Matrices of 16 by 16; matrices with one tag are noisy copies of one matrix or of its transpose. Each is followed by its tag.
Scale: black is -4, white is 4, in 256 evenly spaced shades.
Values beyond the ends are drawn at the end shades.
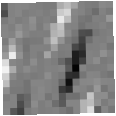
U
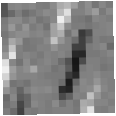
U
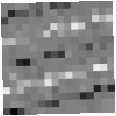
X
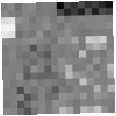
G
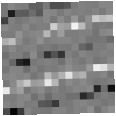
X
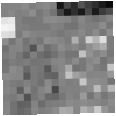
G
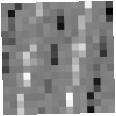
X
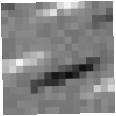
U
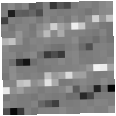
X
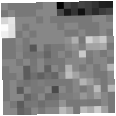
G
